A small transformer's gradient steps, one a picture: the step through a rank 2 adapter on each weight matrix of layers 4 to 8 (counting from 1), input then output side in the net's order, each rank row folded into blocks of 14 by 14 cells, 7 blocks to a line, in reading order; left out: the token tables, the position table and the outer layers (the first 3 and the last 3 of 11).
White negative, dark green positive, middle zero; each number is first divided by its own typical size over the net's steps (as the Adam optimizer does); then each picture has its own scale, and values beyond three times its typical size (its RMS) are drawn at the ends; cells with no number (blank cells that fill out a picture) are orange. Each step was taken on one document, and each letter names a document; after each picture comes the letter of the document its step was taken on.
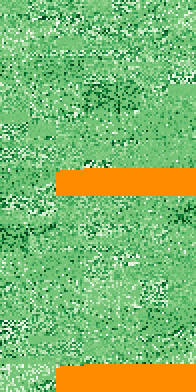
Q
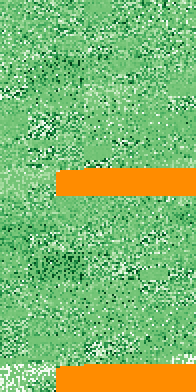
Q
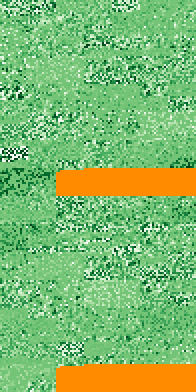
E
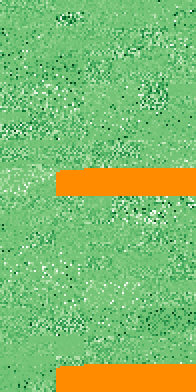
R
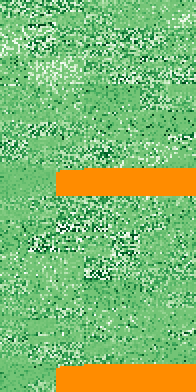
E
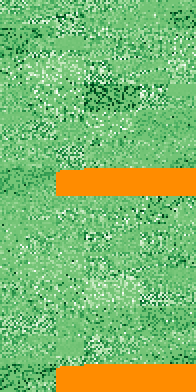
R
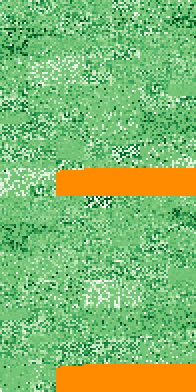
Q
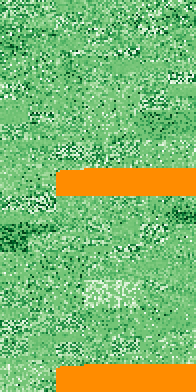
Q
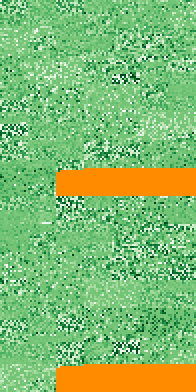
E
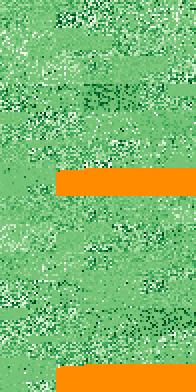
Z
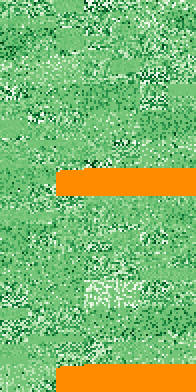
Q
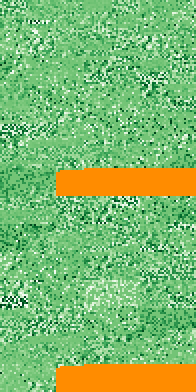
E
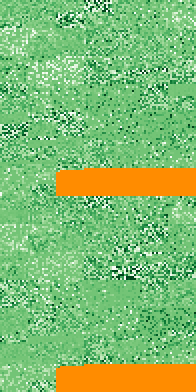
Z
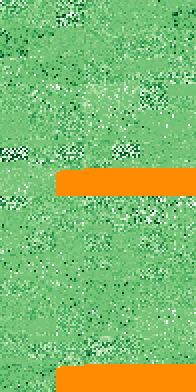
R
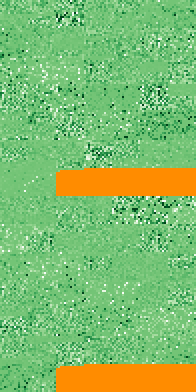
R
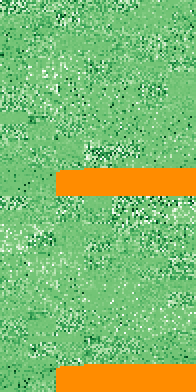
R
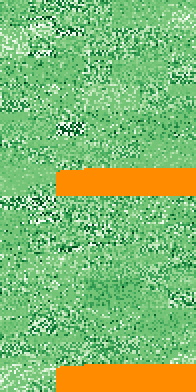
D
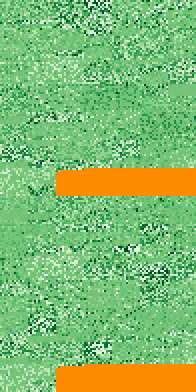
Z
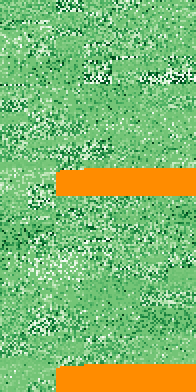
D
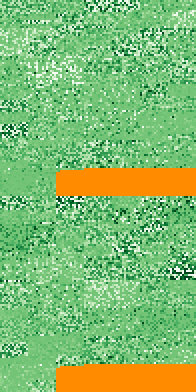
E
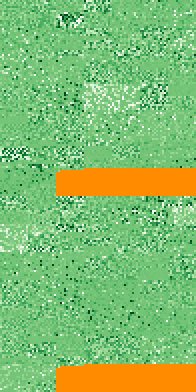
R
